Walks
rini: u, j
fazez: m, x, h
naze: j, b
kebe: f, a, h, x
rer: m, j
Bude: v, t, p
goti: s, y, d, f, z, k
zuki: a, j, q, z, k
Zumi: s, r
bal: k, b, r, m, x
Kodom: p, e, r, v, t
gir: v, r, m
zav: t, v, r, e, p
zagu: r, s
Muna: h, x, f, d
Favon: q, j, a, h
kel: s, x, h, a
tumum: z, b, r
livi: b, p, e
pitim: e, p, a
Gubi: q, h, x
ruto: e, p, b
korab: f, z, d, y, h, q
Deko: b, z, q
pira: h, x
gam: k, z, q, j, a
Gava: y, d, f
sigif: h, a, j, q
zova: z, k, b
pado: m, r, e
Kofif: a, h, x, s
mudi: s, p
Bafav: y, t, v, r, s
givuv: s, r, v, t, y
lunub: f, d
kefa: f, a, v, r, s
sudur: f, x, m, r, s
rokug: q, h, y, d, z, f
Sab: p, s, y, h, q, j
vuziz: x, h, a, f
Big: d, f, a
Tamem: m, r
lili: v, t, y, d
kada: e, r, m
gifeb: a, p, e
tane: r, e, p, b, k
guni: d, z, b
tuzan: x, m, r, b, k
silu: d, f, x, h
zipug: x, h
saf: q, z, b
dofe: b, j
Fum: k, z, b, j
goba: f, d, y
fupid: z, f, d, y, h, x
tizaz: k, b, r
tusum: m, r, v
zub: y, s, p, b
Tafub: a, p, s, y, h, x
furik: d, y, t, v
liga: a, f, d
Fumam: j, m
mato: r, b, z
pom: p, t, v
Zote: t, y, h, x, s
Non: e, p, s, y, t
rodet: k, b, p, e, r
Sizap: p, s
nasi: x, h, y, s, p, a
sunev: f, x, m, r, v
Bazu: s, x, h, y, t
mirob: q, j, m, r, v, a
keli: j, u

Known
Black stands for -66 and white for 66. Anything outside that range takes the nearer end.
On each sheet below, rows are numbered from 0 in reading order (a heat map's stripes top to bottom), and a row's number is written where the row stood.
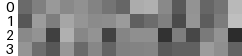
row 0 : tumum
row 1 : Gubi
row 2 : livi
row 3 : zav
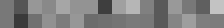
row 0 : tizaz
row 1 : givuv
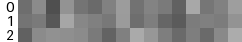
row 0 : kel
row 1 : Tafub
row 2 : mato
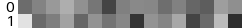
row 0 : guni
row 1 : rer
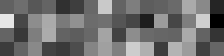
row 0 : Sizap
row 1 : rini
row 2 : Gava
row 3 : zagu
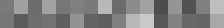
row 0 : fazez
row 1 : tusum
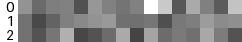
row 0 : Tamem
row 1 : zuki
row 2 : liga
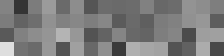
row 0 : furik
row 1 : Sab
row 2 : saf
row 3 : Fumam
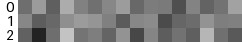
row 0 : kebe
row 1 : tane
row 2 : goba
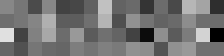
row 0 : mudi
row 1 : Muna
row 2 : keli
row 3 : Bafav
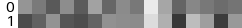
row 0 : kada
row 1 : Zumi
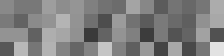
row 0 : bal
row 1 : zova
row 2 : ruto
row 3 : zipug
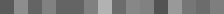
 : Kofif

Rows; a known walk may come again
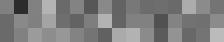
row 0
lili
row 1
silu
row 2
tumum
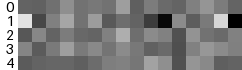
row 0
rokug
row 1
keli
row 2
Kofif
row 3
Bazu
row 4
kefa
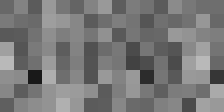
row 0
vuziz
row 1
zub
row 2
korab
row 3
pom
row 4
Bude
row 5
gifeb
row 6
tuzan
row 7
saf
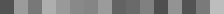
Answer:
Gubi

